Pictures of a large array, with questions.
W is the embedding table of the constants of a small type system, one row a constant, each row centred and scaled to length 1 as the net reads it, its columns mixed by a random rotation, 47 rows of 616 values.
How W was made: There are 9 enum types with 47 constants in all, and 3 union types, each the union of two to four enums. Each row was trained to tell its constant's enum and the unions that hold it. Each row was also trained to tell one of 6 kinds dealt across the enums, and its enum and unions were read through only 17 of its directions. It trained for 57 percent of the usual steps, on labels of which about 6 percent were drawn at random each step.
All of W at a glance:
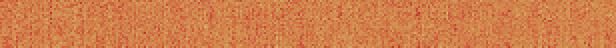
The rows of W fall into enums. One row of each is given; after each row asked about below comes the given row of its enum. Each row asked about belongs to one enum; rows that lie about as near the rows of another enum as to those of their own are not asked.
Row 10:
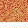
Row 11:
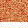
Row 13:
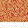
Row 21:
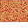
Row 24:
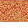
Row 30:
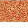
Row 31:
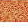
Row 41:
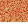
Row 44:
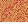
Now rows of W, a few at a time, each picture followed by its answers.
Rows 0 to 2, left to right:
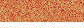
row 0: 13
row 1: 31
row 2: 21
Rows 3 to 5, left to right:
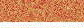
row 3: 44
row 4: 13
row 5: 30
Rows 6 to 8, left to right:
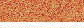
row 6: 13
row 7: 24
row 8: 10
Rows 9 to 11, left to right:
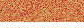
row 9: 41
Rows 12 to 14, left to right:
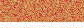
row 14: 10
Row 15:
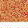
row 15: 24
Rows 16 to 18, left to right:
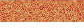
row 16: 30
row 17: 24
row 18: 24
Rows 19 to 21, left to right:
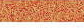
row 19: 13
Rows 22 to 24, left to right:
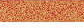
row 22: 31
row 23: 24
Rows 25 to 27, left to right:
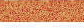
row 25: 30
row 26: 24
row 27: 10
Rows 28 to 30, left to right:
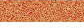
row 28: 30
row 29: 44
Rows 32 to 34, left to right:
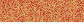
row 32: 10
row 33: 30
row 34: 21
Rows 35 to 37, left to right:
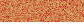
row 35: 30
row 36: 13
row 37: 11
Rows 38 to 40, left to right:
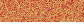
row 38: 10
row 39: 11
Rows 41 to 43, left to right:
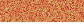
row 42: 13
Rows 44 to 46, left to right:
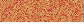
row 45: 11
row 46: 11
